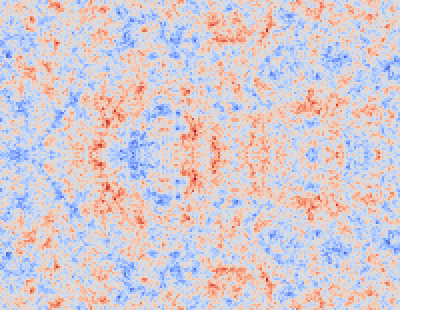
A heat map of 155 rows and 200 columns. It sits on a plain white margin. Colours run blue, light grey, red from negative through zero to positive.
No overall slope runs across the table. The histogram is bell-shaped. There is no seam. The field is mottled with small blotches. No row or column stands out. The top and bottom halves mirror each other. There are no regular stripes.
